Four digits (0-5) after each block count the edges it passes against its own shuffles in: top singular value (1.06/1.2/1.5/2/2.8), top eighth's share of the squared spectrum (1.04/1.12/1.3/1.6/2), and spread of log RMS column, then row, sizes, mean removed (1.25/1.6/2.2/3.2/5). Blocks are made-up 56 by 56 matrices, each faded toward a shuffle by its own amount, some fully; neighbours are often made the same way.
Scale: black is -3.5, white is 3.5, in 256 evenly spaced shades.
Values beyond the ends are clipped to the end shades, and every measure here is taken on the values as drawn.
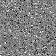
2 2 0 0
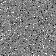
2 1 0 0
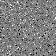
2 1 0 0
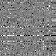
4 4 1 2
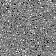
2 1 0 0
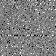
3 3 0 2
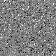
0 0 0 0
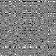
4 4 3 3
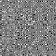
4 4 2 2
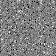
2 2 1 0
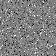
0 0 0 0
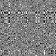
4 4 2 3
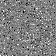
2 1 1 0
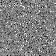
1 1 0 0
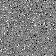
0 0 0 0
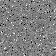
0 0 0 0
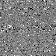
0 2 0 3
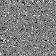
1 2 0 2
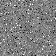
0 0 0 0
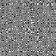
4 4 2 2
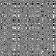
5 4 3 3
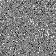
0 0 0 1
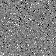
0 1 0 0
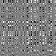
5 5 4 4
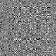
4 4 2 2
